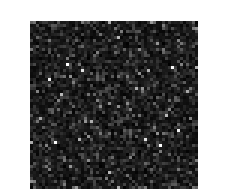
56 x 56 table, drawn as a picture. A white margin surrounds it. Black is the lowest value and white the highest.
It looks the same turned upside down. The texture is fine-grained noise. The values are skewed, with a long tail toward high values. There is no overall slope. There is no seam. No regular stripes run through it.
